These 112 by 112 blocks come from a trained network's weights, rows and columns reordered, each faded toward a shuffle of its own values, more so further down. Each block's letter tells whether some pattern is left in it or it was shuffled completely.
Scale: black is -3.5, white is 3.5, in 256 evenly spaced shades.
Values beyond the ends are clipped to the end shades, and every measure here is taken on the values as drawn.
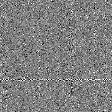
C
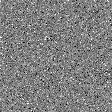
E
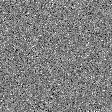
E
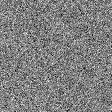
E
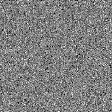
C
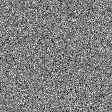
E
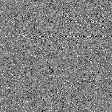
C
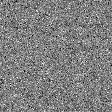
E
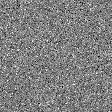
E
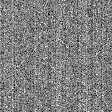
C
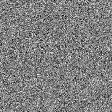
C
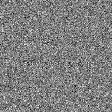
C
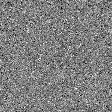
E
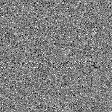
C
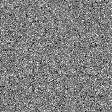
C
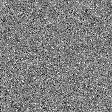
E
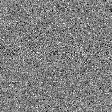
C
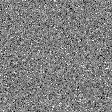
E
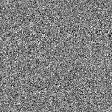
C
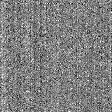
C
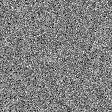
E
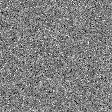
E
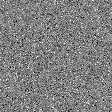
E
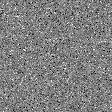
E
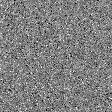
E
